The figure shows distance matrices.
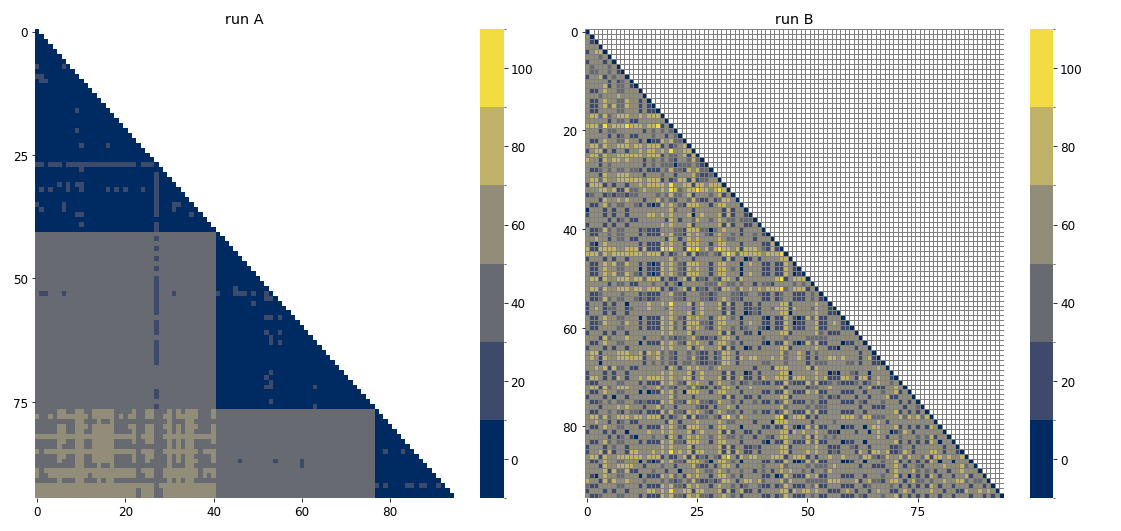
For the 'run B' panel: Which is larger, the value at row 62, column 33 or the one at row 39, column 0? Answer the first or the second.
the first
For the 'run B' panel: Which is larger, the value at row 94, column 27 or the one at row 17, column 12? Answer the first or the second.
the second
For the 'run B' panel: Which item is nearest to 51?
21
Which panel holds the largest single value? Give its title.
run B
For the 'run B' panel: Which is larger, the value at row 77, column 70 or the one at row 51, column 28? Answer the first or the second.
the first
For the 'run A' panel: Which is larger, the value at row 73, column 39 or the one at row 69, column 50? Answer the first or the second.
the first
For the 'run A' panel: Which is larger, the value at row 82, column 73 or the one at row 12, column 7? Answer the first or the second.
the first
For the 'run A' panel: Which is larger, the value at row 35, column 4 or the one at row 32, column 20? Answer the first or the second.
the second
